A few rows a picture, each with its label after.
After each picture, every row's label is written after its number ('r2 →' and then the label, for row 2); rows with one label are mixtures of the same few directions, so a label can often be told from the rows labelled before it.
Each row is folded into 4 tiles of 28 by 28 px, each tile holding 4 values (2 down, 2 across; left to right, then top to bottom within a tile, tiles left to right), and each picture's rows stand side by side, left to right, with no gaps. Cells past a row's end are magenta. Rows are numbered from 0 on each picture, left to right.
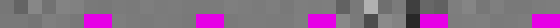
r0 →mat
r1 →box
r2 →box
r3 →box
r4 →mat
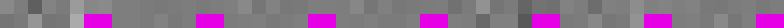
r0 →box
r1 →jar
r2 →mat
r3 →mat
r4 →box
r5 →box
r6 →jar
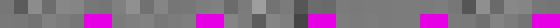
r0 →mat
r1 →mat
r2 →box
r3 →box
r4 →mat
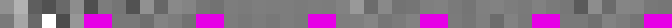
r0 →jar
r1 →mat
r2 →jar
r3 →mat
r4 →jar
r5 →mat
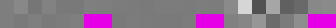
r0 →mat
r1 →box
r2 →mat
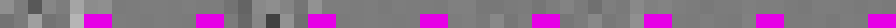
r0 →box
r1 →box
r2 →jar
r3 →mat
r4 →jar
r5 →box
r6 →box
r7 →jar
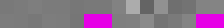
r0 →box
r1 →mat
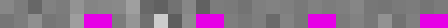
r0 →box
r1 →jar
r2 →jar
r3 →jar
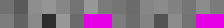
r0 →jar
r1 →jar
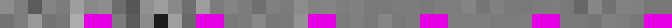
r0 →box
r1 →jar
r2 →box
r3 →jar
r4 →mat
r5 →mat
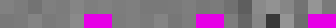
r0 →box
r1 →jar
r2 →jar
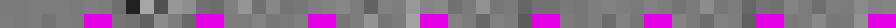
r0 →jar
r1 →mat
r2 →mat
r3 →box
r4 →box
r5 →jar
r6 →box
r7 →box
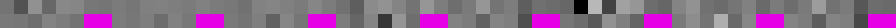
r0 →mat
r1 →jar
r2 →jar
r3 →jar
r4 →box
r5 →mat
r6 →jar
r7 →box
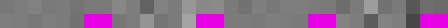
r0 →box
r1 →box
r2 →mat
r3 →box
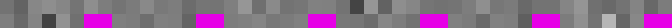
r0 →jar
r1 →box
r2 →mat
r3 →mat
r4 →box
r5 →jar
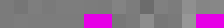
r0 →mat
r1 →box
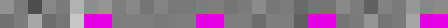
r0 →box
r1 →mat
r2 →box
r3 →box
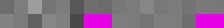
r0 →box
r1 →box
